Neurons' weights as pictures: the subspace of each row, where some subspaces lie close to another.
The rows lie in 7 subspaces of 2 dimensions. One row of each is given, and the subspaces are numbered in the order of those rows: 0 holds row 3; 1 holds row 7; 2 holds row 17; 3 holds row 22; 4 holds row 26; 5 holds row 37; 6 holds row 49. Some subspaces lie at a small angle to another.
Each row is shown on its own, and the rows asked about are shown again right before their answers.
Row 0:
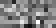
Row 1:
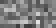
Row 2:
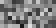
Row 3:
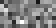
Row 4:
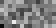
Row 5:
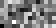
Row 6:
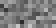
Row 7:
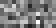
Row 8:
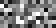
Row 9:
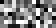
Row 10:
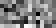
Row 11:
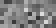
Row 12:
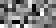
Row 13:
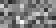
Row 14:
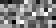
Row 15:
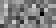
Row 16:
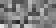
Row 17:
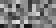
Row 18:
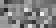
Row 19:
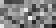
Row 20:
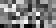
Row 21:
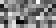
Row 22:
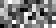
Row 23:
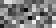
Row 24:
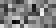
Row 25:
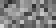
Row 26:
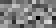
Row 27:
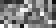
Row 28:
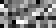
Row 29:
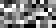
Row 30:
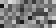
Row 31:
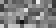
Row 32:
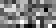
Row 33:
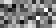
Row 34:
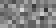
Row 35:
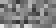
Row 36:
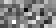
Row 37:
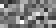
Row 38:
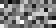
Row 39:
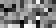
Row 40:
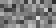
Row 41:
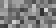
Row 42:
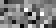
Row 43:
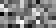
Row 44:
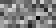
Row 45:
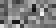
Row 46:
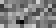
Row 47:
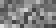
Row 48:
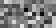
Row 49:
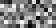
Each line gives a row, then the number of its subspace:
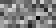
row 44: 6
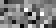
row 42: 4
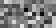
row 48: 4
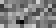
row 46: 0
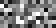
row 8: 5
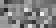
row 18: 4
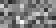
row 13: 5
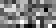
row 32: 1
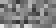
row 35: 2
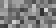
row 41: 2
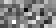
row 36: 4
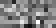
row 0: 1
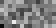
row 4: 3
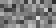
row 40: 6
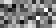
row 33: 6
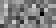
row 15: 2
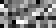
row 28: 0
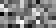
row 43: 5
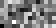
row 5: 3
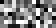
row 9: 4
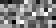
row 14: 0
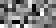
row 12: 2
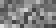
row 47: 3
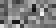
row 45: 2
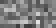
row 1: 1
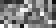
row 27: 0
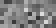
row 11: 4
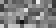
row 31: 0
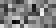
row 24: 2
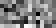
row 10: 1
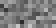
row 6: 5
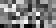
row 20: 1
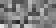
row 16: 2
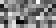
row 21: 0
